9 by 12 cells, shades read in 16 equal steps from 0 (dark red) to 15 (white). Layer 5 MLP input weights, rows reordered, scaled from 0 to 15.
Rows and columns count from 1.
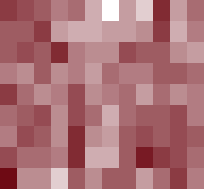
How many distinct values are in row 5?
6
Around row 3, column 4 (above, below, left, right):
9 8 5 7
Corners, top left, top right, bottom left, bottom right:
3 6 0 7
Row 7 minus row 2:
2 -1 2 -1 -8 -2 0 -4 -4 2 -6 -2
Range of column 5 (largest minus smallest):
8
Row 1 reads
3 4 5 7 6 10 15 9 12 2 9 6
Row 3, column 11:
8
